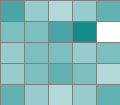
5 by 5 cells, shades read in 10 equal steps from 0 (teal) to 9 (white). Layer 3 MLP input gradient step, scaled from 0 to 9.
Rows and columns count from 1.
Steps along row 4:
down down up up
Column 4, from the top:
5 0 5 4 5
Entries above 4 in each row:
3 1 2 2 3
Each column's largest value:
5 5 6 5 9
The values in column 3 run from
2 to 6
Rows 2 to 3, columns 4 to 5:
0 9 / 5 4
